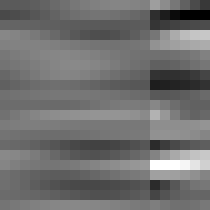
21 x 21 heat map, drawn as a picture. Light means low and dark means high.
Streaks run across, left to right. The ninth with the lowest average is the bottom right. No overall slope runs across the table. A vertical seam about 70% of the way across splits the table, and the left part is calmer. A few values lie far out on both sides of the bulk.
